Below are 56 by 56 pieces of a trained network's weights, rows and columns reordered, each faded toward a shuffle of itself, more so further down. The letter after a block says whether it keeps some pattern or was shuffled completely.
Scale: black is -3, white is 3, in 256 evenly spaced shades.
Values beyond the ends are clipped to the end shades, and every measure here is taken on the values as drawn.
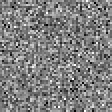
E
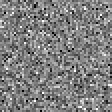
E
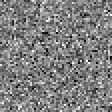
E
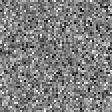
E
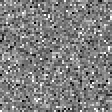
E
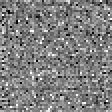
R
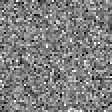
E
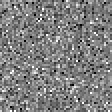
E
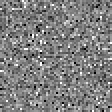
E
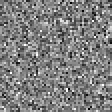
R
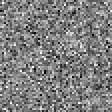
R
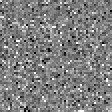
E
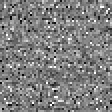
R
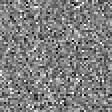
R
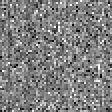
R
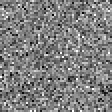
E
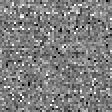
R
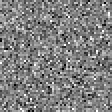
E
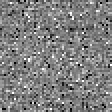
R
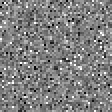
E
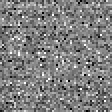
R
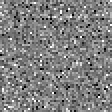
E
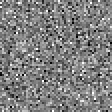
E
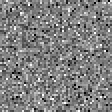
E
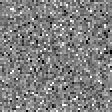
E
